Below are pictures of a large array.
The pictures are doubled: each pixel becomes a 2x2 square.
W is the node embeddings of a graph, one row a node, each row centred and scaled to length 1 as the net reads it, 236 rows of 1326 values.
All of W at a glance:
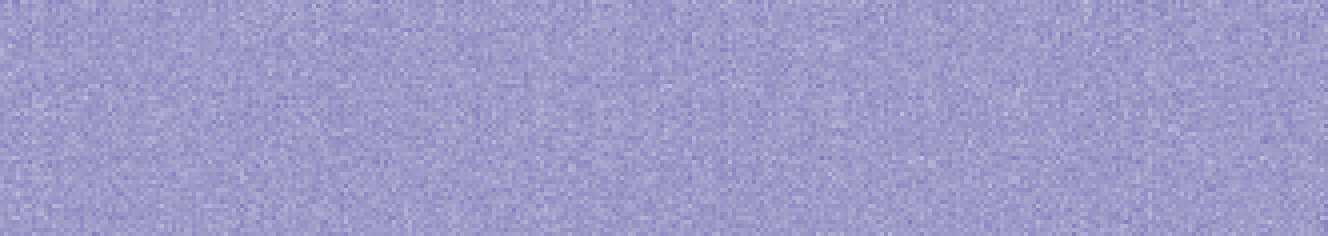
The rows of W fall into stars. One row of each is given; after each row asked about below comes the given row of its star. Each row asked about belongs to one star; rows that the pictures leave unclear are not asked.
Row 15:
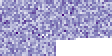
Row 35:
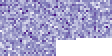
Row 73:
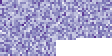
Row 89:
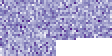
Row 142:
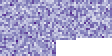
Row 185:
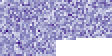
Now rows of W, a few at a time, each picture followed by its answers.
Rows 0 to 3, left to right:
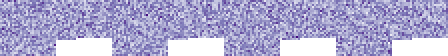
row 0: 73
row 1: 35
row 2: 35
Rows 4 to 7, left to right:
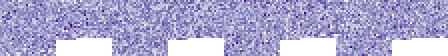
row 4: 73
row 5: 15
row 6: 142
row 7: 15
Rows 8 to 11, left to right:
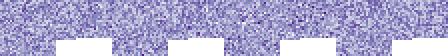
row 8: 35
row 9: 142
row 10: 142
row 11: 73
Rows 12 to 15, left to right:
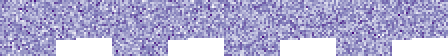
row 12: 35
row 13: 89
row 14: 35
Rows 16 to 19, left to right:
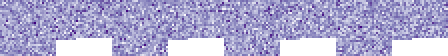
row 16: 142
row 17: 73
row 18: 89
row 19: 73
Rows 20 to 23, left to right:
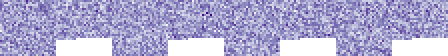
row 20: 35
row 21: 89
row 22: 73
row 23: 185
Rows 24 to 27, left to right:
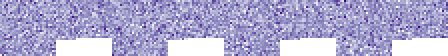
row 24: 142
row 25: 185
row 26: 35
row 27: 73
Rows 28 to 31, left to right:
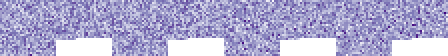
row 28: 15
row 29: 15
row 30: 185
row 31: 185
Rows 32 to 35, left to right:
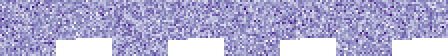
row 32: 15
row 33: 73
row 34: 35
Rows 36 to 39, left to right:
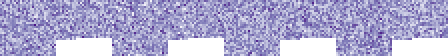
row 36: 89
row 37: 89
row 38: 35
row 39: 73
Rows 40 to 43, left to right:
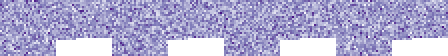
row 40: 35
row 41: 185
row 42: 15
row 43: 35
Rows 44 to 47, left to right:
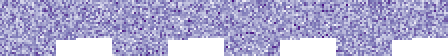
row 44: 89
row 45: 89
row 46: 73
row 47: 73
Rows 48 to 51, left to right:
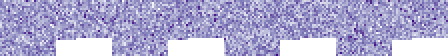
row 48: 35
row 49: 15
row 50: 89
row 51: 142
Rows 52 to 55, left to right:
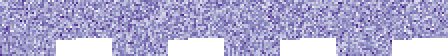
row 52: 185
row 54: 15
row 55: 89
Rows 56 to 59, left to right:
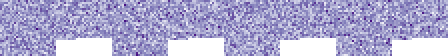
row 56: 15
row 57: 35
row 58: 73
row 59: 15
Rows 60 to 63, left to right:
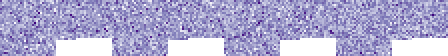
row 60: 142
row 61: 89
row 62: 142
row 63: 15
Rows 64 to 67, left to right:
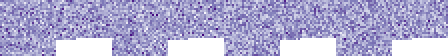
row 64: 185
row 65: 142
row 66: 89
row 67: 73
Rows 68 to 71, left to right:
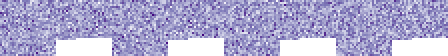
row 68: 89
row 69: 142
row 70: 185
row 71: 89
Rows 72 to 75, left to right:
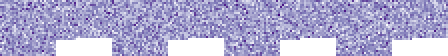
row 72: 185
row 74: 35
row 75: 35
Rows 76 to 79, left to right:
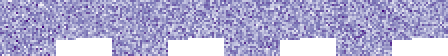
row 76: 15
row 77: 185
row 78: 73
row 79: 73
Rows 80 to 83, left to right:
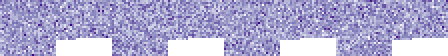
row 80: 73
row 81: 185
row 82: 142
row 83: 35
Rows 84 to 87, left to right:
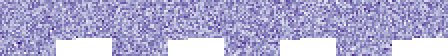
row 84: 15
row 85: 185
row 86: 15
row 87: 185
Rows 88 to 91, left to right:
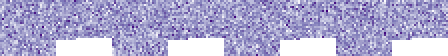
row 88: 15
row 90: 73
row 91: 185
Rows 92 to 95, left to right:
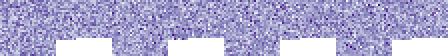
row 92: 73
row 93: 89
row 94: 35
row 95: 15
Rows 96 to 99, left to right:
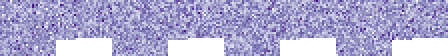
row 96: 15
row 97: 15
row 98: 89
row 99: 89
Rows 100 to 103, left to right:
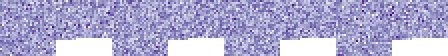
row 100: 185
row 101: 89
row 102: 35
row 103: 35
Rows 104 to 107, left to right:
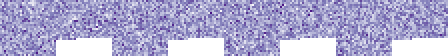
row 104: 89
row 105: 15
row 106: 35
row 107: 35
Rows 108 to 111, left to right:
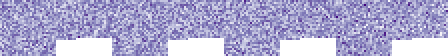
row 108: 73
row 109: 35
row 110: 142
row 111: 185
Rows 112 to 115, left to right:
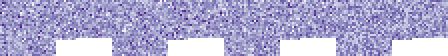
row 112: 89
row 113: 185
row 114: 89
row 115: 89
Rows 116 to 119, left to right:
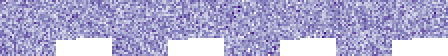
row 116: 142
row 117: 142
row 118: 73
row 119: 89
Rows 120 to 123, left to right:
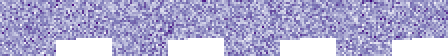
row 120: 185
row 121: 15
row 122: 89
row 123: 35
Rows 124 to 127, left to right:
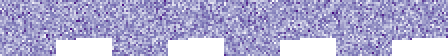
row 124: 89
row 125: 35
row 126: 185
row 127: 89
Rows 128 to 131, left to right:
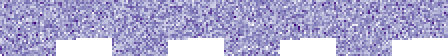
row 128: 142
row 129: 89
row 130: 73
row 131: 185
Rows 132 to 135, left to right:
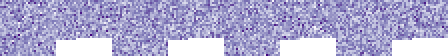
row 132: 142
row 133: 73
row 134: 185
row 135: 35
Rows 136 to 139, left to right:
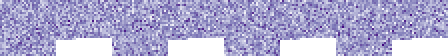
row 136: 15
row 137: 89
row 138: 89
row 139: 15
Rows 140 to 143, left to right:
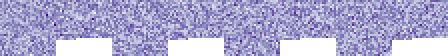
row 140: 89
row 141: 35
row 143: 89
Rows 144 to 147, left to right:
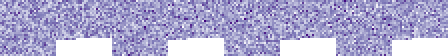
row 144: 142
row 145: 185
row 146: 35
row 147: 15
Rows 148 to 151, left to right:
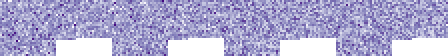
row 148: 15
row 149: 89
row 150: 185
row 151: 73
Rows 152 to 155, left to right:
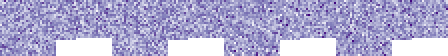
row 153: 89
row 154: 73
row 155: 15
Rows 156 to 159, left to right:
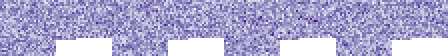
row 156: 185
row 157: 15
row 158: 185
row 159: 185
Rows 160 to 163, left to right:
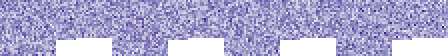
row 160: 35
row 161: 73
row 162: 73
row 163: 35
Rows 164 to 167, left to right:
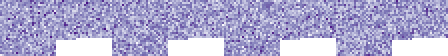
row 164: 142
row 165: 35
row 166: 35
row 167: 89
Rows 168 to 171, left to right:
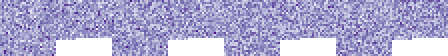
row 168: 89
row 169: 15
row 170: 35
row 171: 142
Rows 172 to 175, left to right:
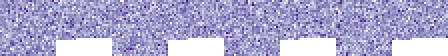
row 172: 35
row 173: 15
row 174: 185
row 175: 89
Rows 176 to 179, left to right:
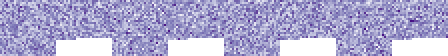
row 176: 89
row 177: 15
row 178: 185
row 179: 89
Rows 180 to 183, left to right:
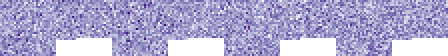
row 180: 142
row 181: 15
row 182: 89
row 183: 89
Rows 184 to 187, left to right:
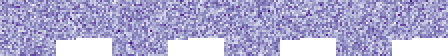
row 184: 89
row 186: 73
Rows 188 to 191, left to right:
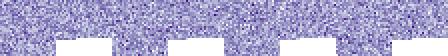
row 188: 142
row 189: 15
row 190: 185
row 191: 142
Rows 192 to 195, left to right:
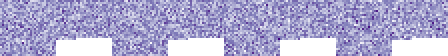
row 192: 89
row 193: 35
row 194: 185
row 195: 185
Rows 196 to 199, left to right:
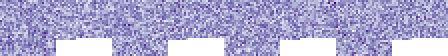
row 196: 185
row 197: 89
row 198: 73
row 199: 15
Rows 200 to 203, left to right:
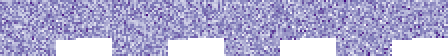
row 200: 15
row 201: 35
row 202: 89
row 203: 73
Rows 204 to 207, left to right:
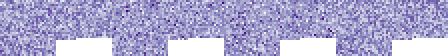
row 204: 185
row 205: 73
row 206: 142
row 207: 142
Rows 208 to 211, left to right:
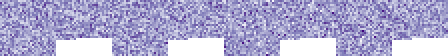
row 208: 73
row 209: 73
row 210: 185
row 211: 35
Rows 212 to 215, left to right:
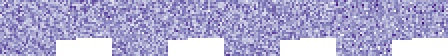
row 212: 142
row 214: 35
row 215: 73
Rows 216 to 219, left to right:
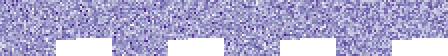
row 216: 35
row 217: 185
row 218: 89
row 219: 185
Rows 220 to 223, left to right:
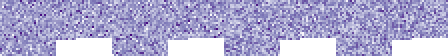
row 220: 142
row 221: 142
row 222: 142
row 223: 15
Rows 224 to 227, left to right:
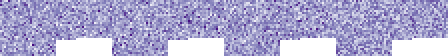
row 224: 73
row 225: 142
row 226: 89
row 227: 142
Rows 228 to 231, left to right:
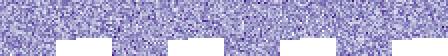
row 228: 185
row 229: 185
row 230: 142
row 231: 35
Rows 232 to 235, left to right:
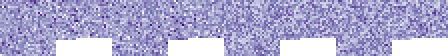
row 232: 142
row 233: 73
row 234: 89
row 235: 89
